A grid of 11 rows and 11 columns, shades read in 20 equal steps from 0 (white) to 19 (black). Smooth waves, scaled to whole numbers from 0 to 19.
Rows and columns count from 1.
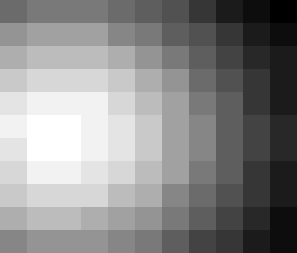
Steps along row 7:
down same up up up up up up up up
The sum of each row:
146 123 104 87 74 66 67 76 89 107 128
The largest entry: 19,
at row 1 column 11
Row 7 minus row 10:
-4 -5 -5 -5 -5 -4 -3 -3 -2 -2 -2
